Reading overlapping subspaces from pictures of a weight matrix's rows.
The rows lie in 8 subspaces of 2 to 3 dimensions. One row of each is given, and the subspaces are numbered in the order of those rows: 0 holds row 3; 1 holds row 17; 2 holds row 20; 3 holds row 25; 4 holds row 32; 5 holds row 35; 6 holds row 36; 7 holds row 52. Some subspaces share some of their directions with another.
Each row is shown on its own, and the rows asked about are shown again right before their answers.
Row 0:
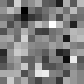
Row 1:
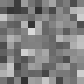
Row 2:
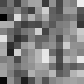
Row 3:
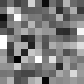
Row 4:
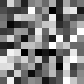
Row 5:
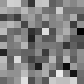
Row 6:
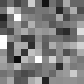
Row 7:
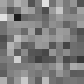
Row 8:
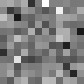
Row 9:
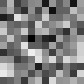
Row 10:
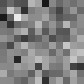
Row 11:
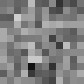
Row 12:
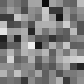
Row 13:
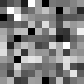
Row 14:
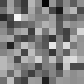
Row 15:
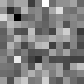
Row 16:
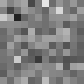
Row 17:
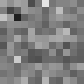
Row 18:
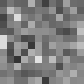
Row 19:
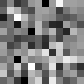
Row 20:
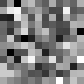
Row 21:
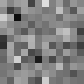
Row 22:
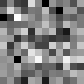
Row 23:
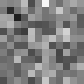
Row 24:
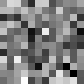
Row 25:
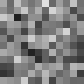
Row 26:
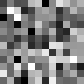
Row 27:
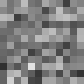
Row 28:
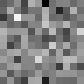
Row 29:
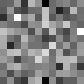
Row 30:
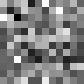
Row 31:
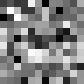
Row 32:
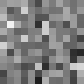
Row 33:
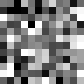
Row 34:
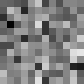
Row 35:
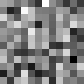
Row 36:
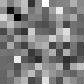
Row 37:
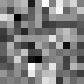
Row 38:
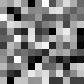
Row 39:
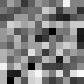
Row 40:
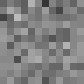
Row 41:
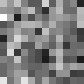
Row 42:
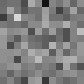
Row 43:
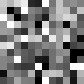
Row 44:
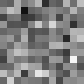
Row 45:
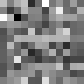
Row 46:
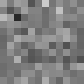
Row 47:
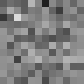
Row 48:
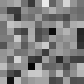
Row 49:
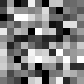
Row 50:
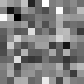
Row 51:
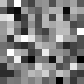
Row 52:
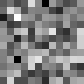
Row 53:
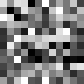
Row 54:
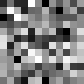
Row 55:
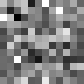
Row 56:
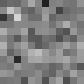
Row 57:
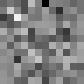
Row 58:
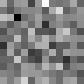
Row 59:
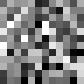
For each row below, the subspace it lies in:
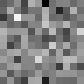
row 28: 2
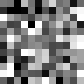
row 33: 3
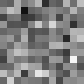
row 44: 5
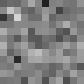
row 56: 1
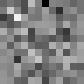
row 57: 6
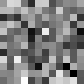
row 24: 3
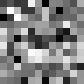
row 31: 1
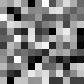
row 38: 7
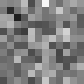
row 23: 6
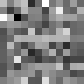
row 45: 7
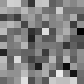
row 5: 3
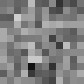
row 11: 5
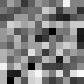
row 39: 7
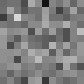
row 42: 2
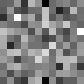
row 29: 2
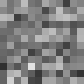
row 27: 7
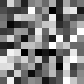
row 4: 1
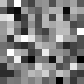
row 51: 2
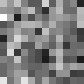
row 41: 6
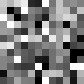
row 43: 4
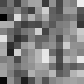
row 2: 6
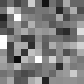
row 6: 0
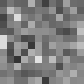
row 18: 0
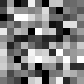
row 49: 5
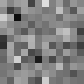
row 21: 0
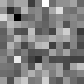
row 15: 7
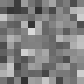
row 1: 3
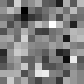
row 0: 5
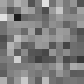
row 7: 6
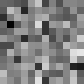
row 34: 4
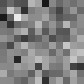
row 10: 4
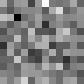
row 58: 4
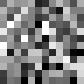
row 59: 4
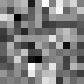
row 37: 5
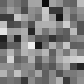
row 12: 0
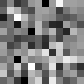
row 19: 5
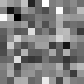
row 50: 3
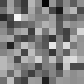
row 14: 1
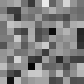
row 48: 7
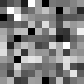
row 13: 3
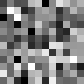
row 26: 5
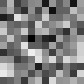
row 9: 3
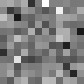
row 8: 3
